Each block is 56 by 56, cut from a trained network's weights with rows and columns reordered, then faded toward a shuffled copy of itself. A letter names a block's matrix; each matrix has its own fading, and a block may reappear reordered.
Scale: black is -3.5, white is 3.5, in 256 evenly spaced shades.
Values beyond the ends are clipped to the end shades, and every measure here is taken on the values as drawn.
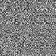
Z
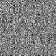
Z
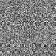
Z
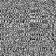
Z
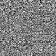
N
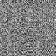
Z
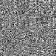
N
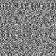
Z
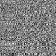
Z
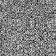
N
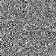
N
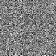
N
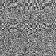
Z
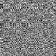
Z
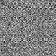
Z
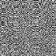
Z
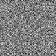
Z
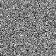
N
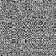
Z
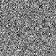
N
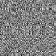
Z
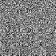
N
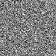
N
